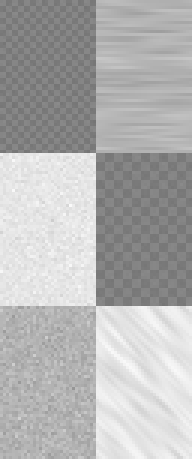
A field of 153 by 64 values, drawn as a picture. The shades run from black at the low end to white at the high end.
The table splits into 3 rows of 2 panels. Panel 1,1: middling, checkered, faint in contrast. Panel 1,2: high, streaked across, faint in contrast. Panel 2,1: very high, fine-grained, faint in contrast. Panel 2,2: middling, checkered, faint in contrast. Panel 3,1: high, fine-grained, faint in contrast. Panel 3,2: very high, slanting down to the right, faint in contrast.
